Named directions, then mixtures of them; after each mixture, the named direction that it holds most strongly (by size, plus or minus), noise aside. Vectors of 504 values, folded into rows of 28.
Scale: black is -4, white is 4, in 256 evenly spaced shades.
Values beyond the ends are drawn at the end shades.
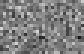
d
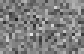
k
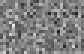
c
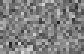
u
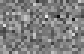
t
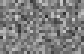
t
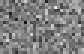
k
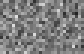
c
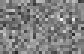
t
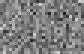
c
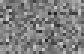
k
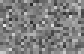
k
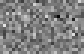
t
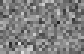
u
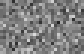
u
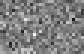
u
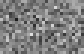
k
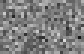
d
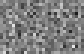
c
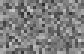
u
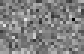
t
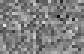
t
